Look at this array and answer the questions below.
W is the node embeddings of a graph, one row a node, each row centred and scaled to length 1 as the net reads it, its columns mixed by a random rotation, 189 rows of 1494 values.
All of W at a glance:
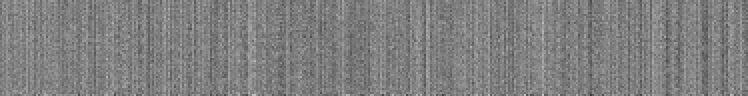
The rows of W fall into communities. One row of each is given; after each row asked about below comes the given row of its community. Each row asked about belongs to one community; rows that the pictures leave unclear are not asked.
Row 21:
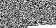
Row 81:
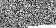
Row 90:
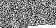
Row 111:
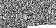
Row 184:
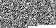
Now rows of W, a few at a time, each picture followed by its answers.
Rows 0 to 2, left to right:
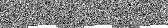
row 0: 184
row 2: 111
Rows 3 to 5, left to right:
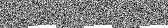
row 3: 21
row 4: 111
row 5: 90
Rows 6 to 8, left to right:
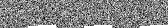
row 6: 21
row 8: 90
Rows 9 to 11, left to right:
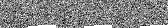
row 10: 184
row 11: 21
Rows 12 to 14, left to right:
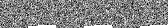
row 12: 184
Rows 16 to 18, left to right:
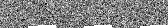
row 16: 21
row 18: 90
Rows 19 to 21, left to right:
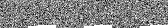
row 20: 111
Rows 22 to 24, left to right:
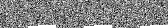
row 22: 81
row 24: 184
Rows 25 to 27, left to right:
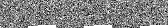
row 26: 111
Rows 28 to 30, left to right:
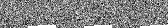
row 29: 21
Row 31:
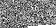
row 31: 21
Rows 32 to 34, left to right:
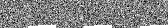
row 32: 81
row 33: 111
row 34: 184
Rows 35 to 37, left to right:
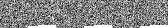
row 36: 90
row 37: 184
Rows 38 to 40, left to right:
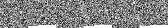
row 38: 21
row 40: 111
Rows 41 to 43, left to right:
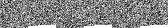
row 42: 21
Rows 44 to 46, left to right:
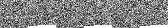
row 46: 81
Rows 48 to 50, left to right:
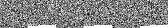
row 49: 111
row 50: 21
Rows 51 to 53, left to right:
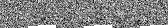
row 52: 21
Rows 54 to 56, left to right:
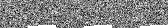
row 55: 90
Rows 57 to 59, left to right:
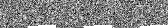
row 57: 111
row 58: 111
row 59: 81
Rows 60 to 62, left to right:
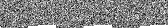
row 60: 90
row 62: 111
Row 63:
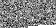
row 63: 21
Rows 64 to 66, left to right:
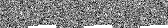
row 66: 184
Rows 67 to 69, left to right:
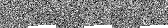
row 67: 81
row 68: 184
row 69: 90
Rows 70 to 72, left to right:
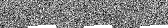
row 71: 90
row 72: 90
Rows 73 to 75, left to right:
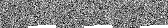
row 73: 90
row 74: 184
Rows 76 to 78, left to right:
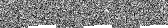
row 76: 21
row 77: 81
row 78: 111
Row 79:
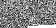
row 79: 21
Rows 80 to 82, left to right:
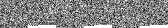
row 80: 111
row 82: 81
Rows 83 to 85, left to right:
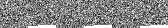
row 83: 81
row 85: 21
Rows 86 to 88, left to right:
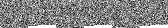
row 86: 184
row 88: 81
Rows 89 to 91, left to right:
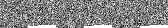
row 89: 111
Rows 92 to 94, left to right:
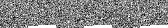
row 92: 184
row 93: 90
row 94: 21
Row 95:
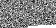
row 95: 21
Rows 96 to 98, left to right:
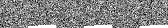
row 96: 81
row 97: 21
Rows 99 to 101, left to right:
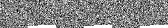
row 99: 111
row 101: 111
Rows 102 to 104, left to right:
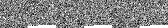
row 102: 111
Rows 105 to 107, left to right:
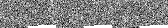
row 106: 111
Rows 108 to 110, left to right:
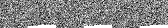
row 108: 21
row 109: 81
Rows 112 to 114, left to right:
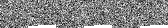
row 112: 21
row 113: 81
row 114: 184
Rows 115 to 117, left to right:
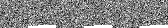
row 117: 90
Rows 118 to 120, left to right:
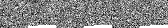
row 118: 111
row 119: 90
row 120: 21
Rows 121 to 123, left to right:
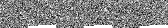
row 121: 21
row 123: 90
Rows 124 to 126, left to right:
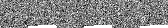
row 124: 184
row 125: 90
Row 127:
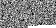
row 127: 111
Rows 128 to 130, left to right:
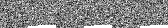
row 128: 184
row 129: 81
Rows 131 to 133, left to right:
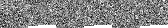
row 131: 81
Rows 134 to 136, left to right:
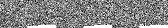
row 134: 81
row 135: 21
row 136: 111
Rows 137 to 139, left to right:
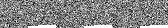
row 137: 21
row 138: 81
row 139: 90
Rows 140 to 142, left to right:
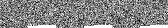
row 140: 111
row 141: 184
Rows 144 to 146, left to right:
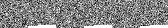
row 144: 184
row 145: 90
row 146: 90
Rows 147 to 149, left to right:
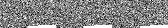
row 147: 111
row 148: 21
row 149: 21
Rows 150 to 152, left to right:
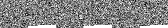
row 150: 184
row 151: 111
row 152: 21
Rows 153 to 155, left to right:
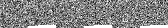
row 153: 81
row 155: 90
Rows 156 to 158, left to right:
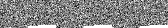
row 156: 81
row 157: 81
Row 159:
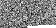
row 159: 111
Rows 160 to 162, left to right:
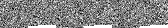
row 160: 90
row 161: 111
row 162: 21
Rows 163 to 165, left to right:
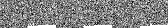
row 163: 111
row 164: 111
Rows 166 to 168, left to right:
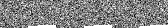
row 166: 111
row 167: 21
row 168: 81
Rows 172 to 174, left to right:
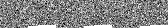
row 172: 21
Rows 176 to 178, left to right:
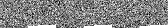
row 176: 111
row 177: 21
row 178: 81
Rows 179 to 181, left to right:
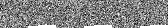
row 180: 90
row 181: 184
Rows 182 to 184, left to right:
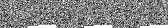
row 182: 21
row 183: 184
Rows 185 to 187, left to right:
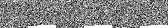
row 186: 81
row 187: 90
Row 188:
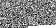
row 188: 21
